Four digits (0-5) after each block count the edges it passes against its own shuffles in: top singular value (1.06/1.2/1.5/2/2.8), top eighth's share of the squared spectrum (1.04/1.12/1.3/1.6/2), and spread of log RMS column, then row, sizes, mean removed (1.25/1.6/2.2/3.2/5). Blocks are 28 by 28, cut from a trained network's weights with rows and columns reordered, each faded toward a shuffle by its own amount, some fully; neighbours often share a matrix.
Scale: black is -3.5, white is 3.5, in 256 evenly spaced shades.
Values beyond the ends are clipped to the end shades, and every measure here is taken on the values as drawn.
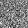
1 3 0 1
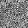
3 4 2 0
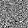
2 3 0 2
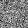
0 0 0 0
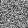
0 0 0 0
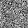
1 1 0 0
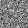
0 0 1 0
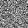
2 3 1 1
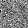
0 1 0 0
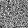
0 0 0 0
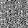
2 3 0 2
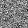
0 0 0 0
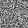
1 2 0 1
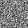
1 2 0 0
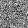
0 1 0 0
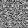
2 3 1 1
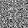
2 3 1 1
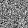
1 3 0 0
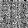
2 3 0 2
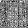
3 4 0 2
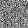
2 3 0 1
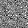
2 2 0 1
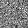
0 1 0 0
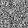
1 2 0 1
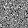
0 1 0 0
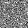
1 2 0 1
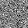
1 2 0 0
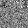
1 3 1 1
